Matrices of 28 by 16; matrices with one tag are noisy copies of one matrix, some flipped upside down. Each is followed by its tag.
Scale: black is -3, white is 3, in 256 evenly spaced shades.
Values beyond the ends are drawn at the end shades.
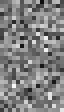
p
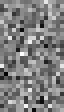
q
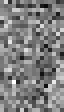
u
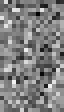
u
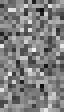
q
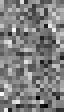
u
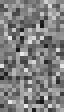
q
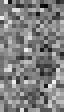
u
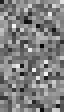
p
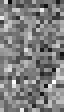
u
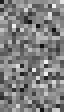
p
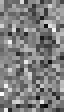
u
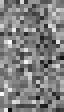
u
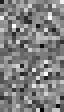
p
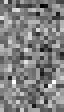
u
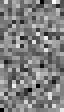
p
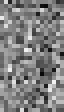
u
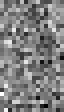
u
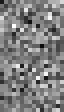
p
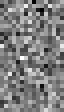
q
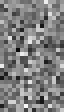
q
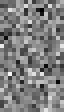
q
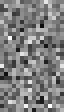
q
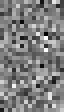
p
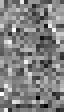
u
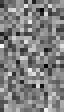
q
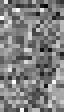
u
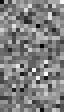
p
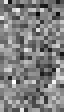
u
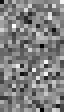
p
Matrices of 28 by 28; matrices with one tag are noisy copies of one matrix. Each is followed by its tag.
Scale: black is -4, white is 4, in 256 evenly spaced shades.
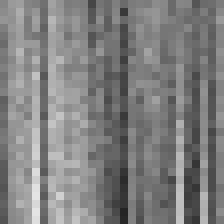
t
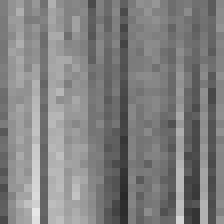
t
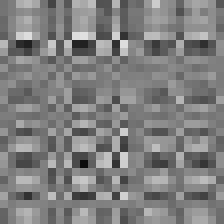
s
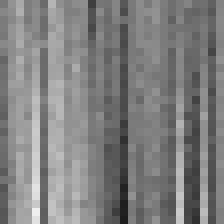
t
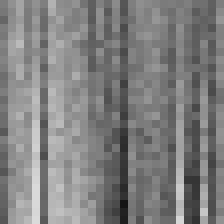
t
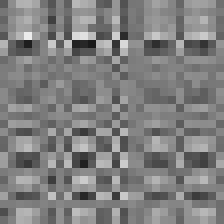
s
